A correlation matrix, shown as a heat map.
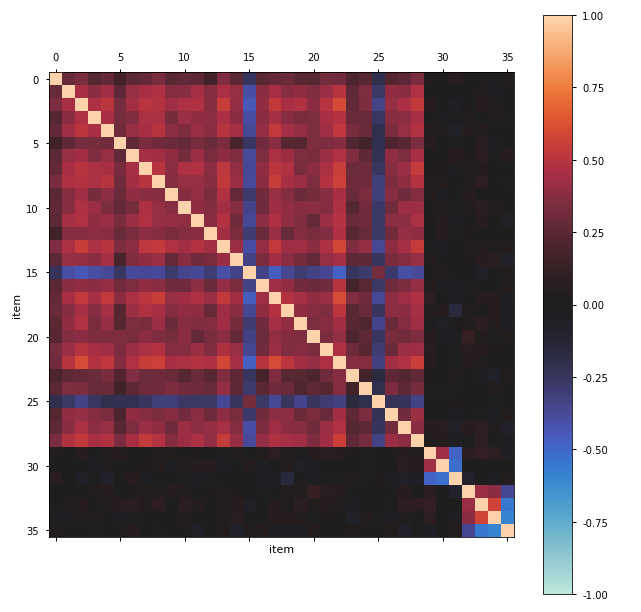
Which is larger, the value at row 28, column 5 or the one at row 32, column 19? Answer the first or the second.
the first
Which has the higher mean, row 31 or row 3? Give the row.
3
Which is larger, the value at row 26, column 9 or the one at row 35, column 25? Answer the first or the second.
the first
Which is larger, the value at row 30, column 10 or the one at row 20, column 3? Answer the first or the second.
the second
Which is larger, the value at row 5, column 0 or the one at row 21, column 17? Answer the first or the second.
the second
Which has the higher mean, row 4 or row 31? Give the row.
4
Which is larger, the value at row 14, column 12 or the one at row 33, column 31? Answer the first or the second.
the first
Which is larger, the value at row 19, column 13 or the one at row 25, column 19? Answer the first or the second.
the first
